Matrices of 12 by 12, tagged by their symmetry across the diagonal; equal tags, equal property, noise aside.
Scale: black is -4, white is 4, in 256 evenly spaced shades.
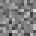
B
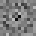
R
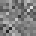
B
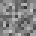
R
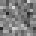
B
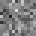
B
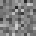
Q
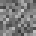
Q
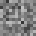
R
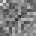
R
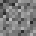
R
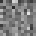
Q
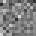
B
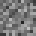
R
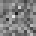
B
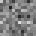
Q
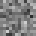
Q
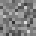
Q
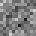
R
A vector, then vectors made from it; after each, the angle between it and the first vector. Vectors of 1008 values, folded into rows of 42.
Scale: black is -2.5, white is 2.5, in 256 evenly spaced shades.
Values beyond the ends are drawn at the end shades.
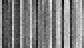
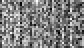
partly opposed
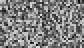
orthogonal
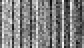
nearly opposite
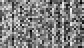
partly opposed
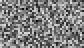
orthogonal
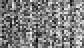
partly aligned
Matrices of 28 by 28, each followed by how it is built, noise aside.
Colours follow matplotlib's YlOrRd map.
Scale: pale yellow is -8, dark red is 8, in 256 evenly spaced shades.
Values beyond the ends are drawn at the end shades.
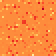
sparse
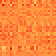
low rank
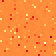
sparse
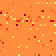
sparse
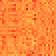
low rank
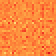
low rank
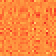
low rank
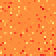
sparse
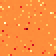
sparse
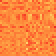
low rank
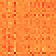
low rank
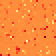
sparse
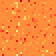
sparse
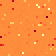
sparse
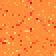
sparse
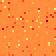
sparse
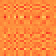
low rank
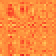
low rank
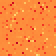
sparse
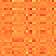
low rank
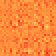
low rank
